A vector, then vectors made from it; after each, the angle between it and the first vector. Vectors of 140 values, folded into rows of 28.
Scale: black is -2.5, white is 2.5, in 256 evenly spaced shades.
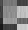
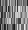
partly aligned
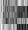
nearly opposite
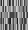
orthogonal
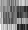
nearly opposite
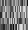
partly aligned
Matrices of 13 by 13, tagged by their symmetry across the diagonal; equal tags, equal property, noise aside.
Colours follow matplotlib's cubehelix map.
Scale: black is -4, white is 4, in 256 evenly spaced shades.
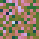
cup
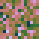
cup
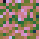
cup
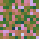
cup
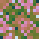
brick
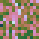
cup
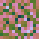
brick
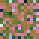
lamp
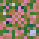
brick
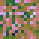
lamp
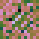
brick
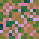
brick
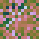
brick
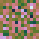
cup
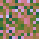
lamp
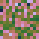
cup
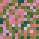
brick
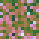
cup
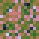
brick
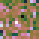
lamp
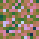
cup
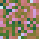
cup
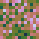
lamp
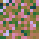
lamp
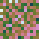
brick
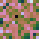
brick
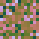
lamp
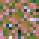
lamp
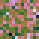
lamp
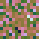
lamp
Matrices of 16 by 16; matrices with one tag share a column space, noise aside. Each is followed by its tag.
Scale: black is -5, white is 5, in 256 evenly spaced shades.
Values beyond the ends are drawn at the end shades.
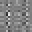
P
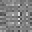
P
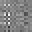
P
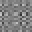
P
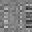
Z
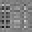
Z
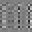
Z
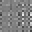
P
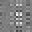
P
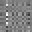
P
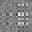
P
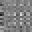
P
